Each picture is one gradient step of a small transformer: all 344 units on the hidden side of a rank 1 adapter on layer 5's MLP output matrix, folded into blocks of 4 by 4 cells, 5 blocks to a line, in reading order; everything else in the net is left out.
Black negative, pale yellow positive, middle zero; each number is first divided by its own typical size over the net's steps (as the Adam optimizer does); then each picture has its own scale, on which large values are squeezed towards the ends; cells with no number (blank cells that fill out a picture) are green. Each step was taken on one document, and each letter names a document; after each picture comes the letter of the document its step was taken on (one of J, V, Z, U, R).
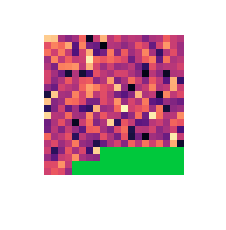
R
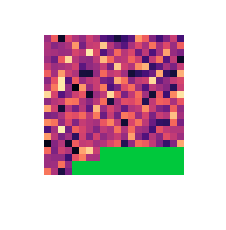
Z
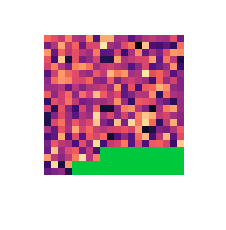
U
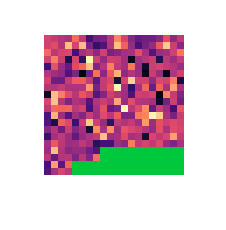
R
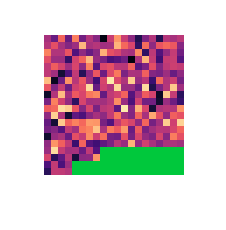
R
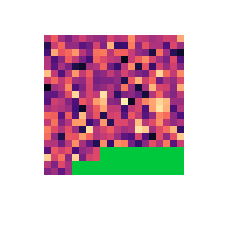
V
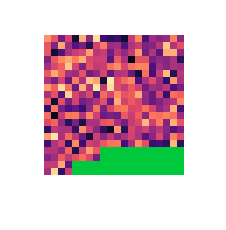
Z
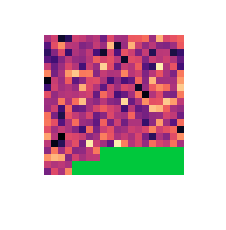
V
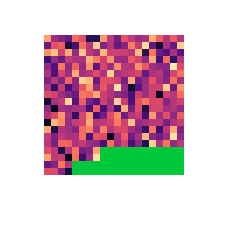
U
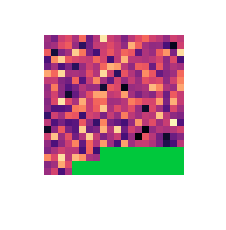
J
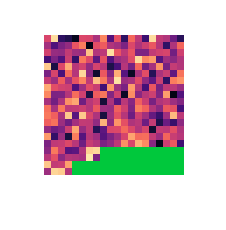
Z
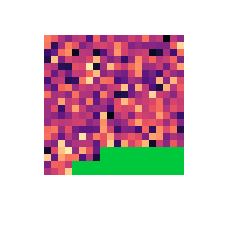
U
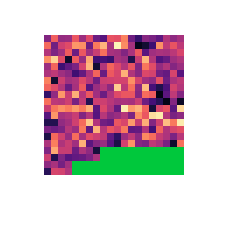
R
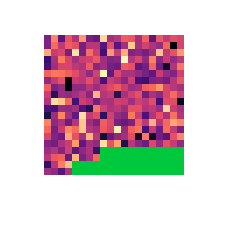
J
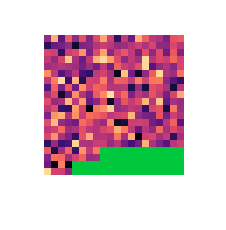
Z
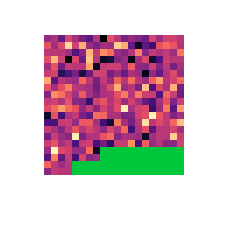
R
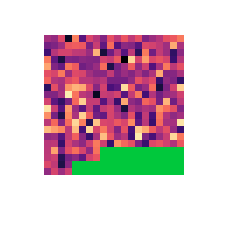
V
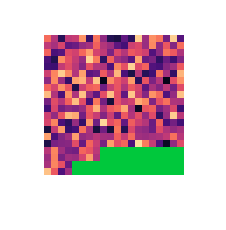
Z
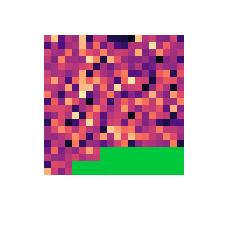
Z
